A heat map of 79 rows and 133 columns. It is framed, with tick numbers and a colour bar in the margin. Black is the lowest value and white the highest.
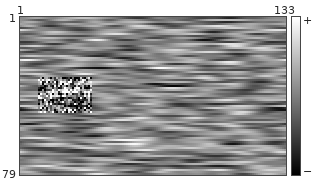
An odd patch, rougher than its surroundings, sits in the middle left. Neither half mirrors the other. There is no overall slope. The middle left is the roughest part.
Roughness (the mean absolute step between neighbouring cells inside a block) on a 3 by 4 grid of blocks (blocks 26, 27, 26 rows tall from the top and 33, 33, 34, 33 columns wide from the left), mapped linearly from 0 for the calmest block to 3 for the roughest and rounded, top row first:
0000
3000
0000
